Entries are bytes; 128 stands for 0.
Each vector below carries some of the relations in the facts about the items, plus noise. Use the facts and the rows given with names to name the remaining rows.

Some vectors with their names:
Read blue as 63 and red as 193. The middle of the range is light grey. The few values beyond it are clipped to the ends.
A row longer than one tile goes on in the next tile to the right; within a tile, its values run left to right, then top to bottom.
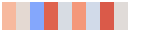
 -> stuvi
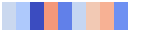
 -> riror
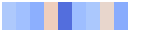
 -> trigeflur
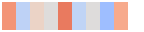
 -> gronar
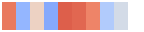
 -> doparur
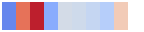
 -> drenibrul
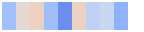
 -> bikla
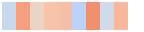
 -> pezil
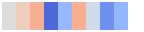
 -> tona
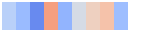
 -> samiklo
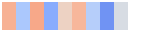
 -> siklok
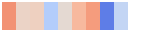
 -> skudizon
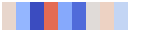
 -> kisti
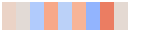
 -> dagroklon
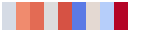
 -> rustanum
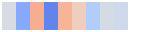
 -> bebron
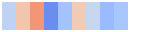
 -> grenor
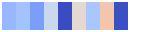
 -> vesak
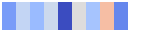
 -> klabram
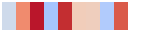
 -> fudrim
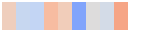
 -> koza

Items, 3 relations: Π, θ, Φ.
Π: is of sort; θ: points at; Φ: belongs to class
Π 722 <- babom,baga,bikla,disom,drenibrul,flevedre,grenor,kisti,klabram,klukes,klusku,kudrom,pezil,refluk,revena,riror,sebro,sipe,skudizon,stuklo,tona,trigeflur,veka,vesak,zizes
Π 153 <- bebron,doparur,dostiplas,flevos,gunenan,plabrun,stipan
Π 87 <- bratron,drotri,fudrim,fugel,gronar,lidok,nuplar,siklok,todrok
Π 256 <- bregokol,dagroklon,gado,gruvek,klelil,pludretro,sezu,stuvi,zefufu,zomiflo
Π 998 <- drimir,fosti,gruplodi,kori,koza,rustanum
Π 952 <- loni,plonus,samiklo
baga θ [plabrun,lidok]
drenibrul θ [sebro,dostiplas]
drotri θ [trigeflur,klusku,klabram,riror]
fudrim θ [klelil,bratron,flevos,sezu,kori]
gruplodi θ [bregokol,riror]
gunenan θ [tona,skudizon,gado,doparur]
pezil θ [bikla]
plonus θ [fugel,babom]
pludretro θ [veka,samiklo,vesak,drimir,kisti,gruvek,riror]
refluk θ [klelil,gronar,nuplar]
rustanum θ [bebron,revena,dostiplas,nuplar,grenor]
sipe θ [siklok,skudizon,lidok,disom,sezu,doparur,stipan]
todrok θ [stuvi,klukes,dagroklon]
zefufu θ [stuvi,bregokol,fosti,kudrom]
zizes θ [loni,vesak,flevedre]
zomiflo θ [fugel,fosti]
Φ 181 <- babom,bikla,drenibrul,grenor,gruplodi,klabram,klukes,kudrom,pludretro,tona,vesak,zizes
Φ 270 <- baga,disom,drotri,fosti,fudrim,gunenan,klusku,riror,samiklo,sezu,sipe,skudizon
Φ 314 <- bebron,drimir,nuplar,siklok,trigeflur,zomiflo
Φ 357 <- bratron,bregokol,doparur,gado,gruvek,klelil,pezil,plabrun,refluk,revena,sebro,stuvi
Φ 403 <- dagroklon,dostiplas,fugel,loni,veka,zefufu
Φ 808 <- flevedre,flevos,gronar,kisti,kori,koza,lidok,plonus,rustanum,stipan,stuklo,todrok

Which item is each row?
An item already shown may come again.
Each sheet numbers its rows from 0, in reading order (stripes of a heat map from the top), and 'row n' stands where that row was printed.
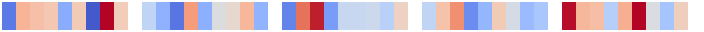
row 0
pludretro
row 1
samiklo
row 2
drenibrul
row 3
grenor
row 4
sezu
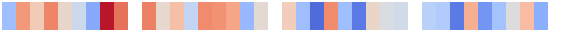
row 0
zefufu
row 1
bratron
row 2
flevedre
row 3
veka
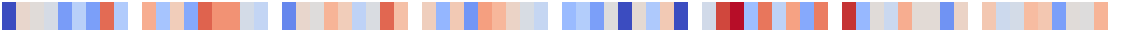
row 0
gruplodi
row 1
plabrun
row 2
drotri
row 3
dostiplas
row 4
vesak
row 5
sipe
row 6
lidok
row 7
koza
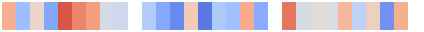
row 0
plabrun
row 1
drimir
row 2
kori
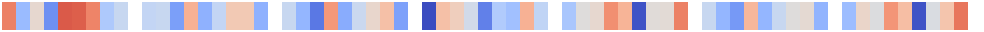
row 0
doparur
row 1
klusku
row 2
samiklo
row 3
zizes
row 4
plonus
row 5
loni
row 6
plonus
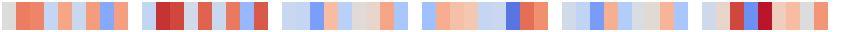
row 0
baga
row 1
refluk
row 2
fosti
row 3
zomiflo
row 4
fosti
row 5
gunenan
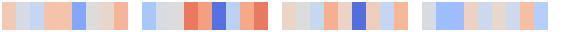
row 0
koza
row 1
todrok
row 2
stuklo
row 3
fugel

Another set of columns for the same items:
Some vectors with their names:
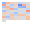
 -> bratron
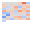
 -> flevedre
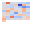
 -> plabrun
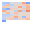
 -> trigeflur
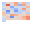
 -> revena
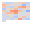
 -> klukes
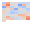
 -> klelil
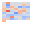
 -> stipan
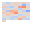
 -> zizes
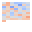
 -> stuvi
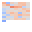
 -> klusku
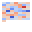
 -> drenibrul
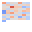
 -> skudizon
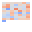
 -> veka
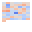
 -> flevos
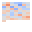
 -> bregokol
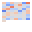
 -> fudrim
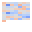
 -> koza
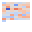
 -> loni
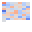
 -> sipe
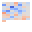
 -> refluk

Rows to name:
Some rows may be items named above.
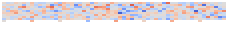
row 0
zizes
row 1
gruplodi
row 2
bratron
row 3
samiklo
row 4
rustanum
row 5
fudrim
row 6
pludretro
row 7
lidok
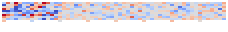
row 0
pezil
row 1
bikla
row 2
bratron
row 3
koza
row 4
gronar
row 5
stuklo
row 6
refluk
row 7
fugel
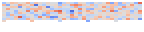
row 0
gronar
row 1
lidok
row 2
bebron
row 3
trigeflur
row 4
drotri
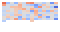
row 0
fosti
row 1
gunenan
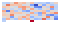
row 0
grenor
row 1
plonus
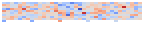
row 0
drimir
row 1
trigeflur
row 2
zomiflo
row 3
tona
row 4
sezu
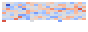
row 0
todrok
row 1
kori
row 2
drimir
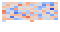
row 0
dostiplas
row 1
zefufu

